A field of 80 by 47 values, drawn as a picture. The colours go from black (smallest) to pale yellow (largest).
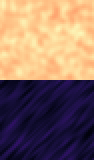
The table splits into 2 rows of 1 panel. Panel 1,1: very high, blotchy, faint in contrast. Panel 2,1: very low, slanting up to the right, faint in contrast.
